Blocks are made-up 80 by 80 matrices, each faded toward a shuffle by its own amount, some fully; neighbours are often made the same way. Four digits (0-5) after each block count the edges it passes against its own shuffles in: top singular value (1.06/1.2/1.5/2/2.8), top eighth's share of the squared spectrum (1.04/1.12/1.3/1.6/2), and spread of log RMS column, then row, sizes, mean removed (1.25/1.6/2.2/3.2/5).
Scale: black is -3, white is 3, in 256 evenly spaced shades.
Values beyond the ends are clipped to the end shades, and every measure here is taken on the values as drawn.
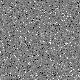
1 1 0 0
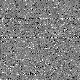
2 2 0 2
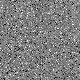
1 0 0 0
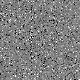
3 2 1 0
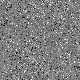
0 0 0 0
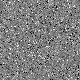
0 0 0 0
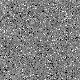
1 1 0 0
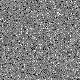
0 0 0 0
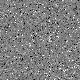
1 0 0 0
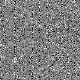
1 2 3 0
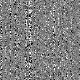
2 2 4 0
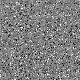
2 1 0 1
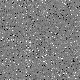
2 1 0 0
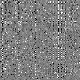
4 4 3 2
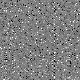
3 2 1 0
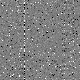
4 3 1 0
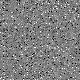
2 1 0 0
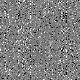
3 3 2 1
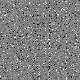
3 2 1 0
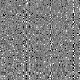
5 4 3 2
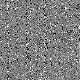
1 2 3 2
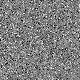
0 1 0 0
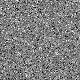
1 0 0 0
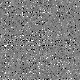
2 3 2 2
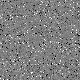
0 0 0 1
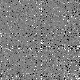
2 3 2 2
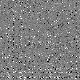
2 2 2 2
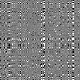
5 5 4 3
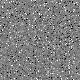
2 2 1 0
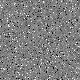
0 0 0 0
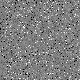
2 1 0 0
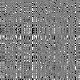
5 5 3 3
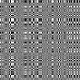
5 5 5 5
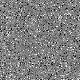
3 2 0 1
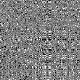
4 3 2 2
